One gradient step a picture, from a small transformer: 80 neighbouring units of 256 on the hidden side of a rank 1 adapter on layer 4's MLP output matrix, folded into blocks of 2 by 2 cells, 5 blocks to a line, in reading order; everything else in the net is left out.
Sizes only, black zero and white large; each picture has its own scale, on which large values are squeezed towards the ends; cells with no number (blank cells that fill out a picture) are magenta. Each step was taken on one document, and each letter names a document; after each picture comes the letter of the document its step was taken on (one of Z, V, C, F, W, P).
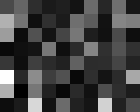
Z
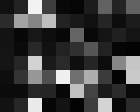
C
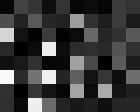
Z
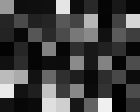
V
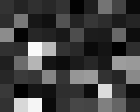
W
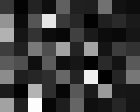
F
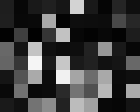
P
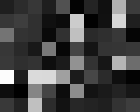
Z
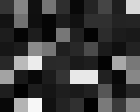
W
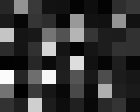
Z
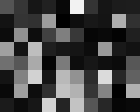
P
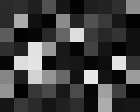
W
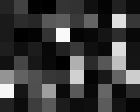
V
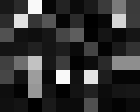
C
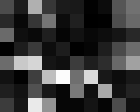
C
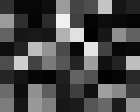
F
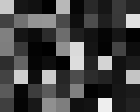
V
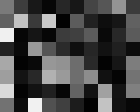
F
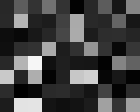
W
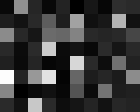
Z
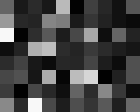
F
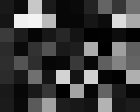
C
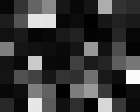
C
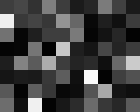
F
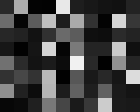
V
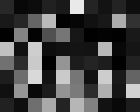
P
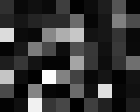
Z
